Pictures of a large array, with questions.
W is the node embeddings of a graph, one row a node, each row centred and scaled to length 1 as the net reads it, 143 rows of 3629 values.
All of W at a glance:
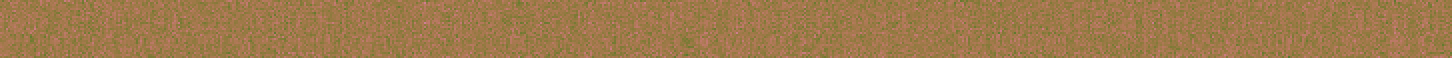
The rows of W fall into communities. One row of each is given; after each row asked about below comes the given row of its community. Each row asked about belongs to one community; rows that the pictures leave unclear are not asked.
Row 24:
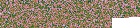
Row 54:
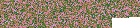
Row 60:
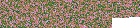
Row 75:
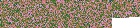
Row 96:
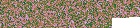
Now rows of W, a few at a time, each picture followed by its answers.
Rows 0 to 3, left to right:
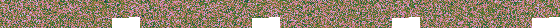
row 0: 60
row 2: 96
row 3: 96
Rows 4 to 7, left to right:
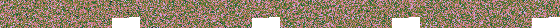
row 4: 54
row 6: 24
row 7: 75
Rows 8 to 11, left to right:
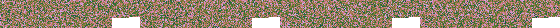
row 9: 24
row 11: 60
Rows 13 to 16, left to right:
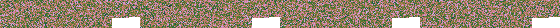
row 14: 24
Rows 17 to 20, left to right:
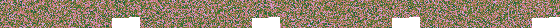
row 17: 96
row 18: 24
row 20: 96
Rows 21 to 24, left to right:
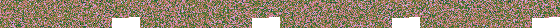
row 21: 75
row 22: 75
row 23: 24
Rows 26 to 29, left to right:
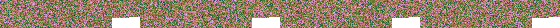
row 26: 54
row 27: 96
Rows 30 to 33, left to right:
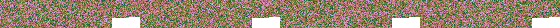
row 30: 75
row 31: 24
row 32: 60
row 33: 60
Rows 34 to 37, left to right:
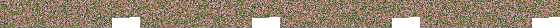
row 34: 54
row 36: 60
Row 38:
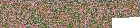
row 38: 54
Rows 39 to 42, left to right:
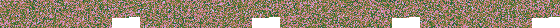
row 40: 54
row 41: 54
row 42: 96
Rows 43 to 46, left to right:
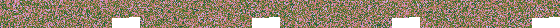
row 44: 54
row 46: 54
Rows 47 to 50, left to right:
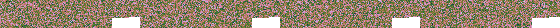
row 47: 75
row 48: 60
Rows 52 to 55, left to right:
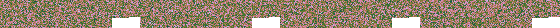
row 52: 60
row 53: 75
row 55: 24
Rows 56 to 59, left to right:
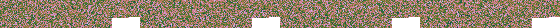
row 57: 75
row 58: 75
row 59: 75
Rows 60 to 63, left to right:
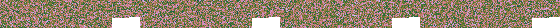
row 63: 54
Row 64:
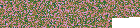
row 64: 60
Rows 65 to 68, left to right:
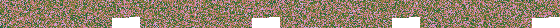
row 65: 60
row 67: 60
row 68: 75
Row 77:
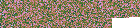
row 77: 24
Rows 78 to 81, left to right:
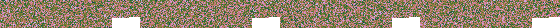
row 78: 54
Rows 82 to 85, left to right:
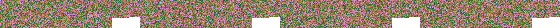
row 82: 60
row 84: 54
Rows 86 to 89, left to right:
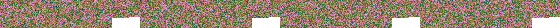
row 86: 60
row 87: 24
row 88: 75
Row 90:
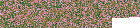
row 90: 24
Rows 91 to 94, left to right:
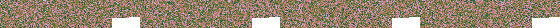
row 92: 96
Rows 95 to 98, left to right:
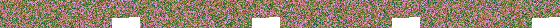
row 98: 96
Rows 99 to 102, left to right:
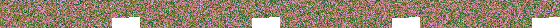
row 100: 96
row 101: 60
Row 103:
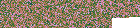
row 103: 96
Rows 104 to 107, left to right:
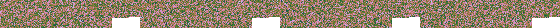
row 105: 96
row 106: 60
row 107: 96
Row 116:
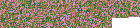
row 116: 24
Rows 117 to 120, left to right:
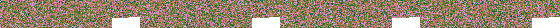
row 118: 96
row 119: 54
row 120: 96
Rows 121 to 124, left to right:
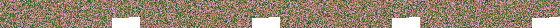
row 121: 24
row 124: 54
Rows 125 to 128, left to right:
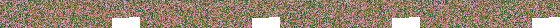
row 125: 60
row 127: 24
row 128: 24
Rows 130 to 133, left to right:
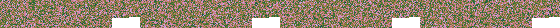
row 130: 96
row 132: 54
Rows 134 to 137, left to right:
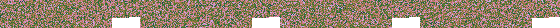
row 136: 54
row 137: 24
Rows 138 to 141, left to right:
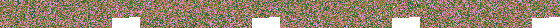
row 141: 75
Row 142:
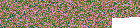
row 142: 24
